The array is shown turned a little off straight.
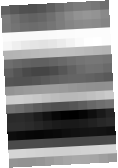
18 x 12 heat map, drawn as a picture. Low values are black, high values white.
Stripes: horizontal, repeating 3 times. Grain: streaks across. Ninth with the highest average: top right.
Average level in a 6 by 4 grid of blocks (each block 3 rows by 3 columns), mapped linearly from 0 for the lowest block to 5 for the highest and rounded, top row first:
2 2 3 3 / 5 5 5 5 / 2 2 2 2 / 3 3 3 3 / 0 0 0 0 / 3 3 3 3
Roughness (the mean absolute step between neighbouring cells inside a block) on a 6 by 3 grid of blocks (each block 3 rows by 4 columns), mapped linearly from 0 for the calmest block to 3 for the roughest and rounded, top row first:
0 0 0 | 1 1 1 | 0 0 0 | 2 2 2 | 0 0 0 | 3 3 3
